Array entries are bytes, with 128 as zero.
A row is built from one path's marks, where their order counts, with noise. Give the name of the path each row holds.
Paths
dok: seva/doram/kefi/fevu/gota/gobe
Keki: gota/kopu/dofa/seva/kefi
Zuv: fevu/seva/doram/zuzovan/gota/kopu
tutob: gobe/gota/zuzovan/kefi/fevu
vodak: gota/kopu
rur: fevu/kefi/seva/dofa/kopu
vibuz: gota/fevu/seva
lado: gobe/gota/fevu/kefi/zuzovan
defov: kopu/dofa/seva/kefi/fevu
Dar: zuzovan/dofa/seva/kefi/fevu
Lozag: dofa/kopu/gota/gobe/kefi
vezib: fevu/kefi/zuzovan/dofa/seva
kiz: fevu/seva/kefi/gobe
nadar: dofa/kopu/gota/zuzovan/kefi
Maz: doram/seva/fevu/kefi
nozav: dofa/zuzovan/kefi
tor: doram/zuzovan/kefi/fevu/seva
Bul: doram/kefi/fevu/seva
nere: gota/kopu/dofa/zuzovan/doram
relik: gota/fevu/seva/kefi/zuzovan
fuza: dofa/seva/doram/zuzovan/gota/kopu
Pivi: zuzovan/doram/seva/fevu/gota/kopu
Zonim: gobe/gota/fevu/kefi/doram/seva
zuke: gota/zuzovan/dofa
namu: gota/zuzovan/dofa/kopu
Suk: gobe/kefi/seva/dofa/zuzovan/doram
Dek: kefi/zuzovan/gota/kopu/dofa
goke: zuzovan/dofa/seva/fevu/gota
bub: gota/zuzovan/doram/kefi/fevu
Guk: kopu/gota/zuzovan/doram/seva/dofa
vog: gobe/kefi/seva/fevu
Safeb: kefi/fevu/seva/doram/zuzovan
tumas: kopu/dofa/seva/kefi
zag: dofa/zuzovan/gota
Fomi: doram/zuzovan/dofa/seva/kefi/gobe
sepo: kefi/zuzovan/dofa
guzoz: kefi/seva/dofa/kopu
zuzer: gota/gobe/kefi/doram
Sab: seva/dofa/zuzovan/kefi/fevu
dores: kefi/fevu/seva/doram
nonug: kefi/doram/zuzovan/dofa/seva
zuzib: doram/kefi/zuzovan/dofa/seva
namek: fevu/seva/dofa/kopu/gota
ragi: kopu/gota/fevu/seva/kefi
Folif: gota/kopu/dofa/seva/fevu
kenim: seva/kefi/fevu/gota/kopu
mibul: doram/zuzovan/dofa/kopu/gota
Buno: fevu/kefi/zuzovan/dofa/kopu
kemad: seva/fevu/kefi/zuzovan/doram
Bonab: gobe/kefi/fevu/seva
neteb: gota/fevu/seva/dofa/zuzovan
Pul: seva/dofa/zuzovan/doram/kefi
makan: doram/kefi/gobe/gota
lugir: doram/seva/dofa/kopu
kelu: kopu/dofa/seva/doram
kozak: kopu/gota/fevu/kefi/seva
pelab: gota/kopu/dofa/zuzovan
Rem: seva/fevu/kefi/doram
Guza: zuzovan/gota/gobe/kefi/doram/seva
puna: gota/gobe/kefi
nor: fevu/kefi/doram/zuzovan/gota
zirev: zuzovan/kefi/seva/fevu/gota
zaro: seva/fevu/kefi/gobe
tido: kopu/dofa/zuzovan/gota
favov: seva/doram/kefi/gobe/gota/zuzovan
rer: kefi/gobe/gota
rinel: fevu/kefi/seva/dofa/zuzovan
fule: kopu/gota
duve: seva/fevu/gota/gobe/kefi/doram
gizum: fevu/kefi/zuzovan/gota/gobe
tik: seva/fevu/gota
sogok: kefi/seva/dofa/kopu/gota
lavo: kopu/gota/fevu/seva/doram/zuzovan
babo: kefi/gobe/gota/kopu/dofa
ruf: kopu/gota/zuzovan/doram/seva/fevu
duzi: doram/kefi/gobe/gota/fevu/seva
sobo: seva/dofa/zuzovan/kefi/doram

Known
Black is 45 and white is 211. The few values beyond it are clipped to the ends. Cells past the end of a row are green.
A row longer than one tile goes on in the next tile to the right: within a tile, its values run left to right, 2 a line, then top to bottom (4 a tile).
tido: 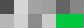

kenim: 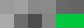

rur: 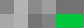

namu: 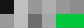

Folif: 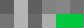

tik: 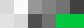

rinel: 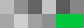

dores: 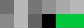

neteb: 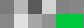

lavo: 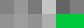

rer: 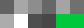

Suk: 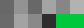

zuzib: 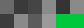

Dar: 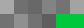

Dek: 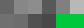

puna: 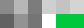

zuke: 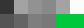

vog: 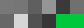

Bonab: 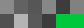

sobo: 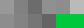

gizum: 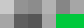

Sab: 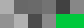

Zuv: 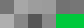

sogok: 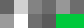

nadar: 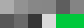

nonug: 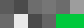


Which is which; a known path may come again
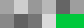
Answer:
ragi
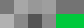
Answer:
Zuv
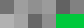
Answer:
Buno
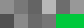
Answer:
Fomi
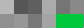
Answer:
favov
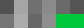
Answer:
mibul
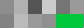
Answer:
relik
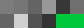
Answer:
vog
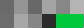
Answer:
Suk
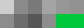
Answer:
dok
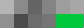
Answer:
duve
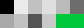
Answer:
vodak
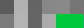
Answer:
Folif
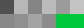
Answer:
kelu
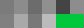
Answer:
defov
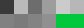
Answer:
nere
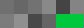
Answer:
tutob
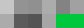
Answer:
gizum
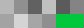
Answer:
rinel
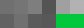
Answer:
babo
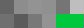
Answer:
Guk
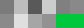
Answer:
neteb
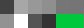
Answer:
guzoz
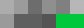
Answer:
kemad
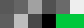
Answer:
sepo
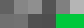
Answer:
Dek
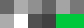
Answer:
rer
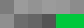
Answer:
Pivi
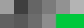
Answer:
Guza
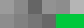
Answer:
sobo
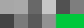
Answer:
Maz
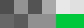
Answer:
zuzer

